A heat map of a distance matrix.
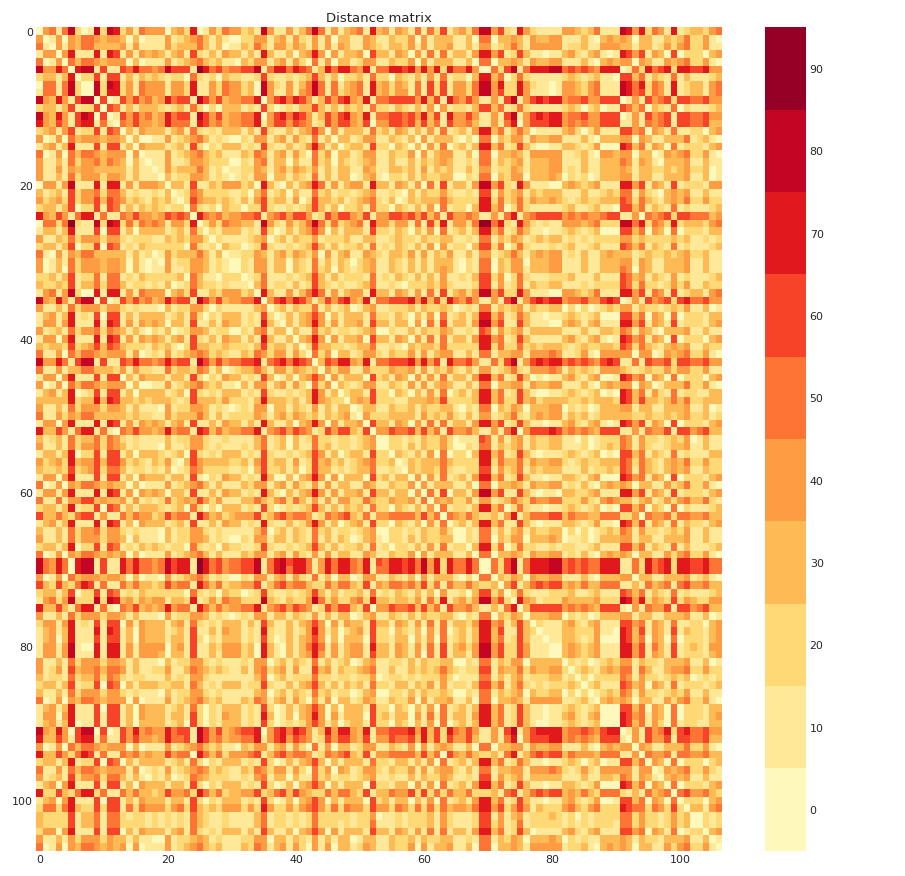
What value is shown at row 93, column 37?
30
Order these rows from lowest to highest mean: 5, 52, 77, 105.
105, 77, 52, 5
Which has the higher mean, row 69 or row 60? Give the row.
69
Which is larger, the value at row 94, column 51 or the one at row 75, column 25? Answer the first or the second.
the second
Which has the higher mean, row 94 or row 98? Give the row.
94
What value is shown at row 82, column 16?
10
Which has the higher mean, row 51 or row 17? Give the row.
51
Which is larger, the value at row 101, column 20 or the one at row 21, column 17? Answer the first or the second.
the first
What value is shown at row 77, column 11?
60
